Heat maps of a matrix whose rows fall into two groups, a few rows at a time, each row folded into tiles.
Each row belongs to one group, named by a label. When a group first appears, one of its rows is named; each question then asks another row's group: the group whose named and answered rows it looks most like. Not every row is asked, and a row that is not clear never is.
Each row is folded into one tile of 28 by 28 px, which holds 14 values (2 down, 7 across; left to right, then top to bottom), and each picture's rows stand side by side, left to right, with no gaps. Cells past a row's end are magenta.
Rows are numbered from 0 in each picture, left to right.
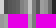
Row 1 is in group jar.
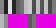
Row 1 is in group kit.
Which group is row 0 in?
kit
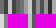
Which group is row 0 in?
kit
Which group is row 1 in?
kit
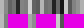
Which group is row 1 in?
jar
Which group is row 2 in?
kit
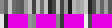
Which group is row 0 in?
kit
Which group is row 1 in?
kit
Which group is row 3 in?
jar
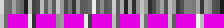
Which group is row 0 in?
jar
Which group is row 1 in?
jar
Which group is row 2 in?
jar
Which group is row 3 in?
kit
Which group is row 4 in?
kit
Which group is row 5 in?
jar
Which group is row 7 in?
jar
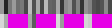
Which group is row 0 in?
jar
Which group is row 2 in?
jar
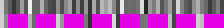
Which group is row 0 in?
jar
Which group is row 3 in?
kit
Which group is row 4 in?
kit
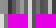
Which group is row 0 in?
jar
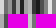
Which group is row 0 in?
kit
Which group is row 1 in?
jar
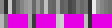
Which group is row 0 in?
kit
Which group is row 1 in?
kit
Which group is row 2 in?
jar
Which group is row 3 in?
kit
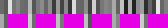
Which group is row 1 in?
jar
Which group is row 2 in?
kit
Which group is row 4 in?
kit
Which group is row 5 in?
kit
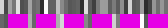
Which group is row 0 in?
kit
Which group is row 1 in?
kit
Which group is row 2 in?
jar
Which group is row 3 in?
jar
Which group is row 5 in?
jar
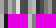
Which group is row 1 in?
jar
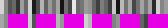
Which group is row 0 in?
jar
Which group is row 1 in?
jar
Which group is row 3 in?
jar
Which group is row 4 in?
kit
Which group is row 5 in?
kit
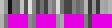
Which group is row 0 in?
jar
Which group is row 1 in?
jar
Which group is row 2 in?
jar
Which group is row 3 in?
kit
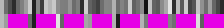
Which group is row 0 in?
jar
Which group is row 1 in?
kit
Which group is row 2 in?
jar
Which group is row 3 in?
jar
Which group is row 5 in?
kit
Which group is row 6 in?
kit
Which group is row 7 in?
jar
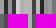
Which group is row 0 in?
kit
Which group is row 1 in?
kit
